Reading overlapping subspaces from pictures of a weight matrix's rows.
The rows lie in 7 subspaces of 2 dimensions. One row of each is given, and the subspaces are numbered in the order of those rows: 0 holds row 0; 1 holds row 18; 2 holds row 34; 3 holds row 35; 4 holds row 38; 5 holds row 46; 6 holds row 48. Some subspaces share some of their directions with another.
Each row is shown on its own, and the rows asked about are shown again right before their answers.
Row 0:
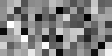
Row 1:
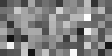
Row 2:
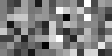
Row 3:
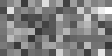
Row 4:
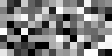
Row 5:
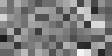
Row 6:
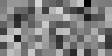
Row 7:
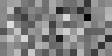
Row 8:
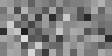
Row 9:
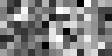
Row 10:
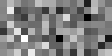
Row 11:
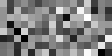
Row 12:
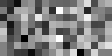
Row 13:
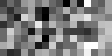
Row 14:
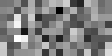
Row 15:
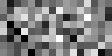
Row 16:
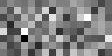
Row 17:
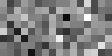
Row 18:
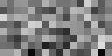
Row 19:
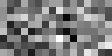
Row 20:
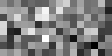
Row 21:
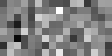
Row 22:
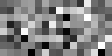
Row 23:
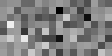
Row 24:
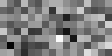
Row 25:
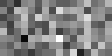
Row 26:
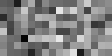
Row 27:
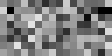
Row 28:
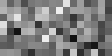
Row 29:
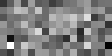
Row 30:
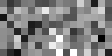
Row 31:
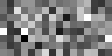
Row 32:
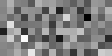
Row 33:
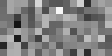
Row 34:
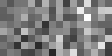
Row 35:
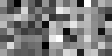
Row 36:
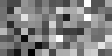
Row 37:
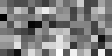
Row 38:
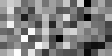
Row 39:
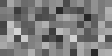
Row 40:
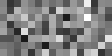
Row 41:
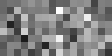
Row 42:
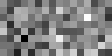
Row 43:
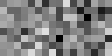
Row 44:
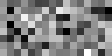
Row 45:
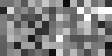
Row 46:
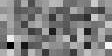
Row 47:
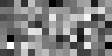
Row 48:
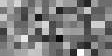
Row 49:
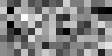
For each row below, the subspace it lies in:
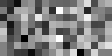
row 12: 6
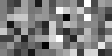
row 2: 3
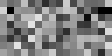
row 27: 2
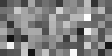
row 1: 5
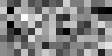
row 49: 2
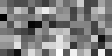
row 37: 1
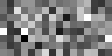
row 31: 3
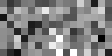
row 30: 1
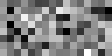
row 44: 2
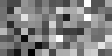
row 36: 4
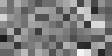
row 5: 6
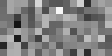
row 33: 0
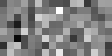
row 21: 0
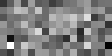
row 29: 5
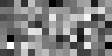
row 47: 5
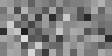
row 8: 3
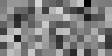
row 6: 0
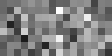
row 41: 0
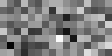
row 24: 5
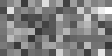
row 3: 2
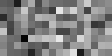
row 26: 6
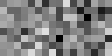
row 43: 2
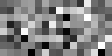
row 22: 1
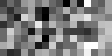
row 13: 4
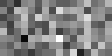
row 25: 6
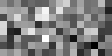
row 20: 4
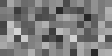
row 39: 4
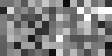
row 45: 2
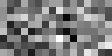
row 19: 5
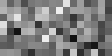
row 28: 4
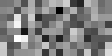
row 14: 0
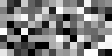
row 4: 5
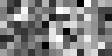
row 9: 3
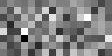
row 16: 3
